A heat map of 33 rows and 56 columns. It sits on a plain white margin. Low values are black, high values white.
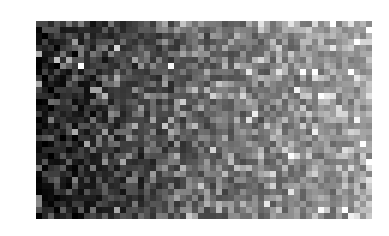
Fine speckle covers the field. The ninth with the lowest average is the bottom left. Values rise toward the right.
